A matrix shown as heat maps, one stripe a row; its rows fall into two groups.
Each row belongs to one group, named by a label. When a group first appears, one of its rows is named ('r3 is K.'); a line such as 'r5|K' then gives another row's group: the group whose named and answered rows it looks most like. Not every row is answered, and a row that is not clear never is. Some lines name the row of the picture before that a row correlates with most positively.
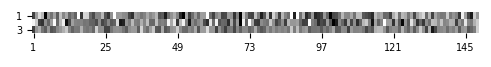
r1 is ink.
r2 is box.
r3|ink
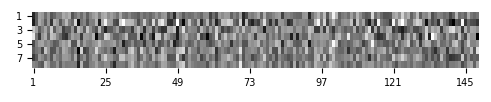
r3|box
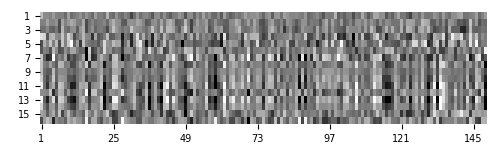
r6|ink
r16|ink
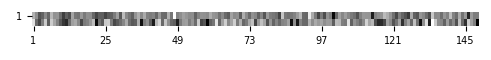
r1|box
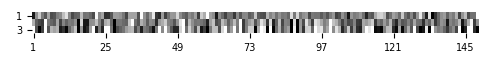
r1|ink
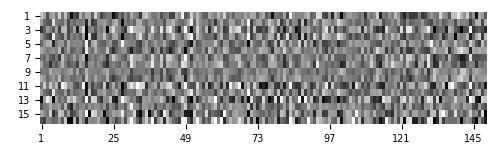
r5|ink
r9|box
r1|box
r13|ink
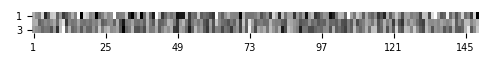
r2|box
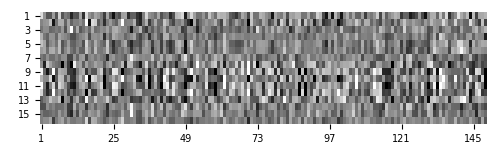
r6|box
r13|box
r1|box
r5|box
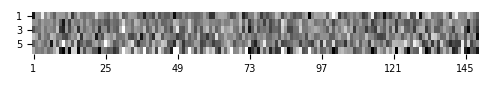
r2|box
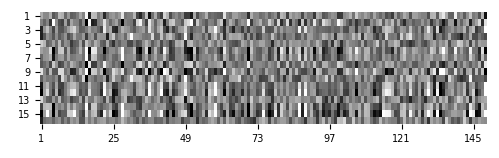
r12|ink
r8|ink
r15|ink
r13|box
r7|ink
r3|ink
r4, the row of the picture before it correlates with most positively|3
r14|ink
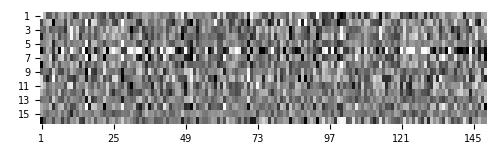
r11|box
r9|ink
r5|ink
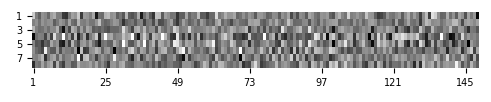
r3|box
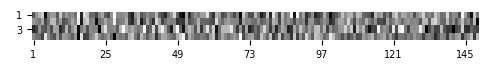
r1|ink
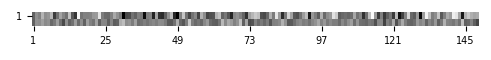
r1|box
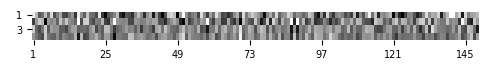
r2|ink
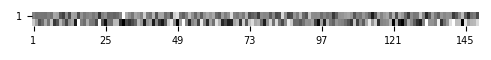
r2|box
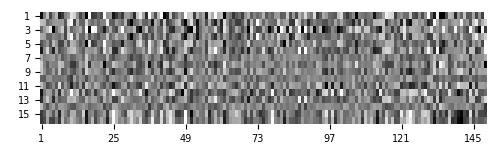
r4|box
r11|box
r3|ink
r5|ink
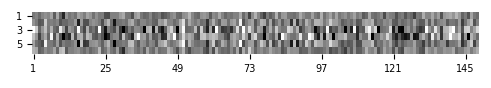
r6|box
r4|box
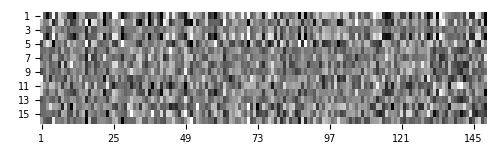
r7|ink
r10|box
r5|ink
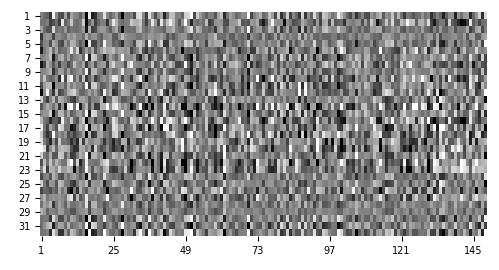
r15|ink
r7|ink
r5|ink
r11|ink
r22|box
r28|ink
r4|ink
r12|ink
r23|box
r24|ink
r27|box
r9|ink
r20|box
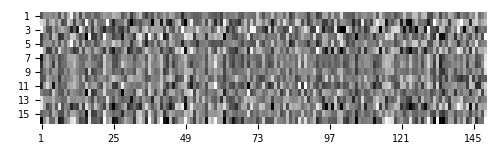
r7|ink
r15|ink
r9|ink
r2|box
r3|box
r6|box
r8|ink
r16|ink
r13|box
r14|box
